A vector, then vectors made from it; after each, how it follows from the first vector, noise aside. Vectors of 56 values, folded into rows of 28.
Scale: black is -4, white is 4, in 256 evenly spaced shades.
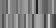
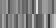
negated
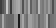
reversed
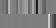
partly zeroed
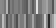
negated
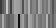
reversed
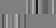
partly zeroed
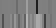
partly zeroed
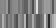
negated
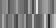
negated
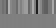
partly zeroed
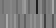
partly zeroed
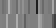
partly zeroed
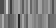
reversed
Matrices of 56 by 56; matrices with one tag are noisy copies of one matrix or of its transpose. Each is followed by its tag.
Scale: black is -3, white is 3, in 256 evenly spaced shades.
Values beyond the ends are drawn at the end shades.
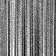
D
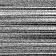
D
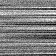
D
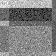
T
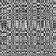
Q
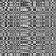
Q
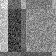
T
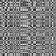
Q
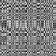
Q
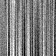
D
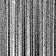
D
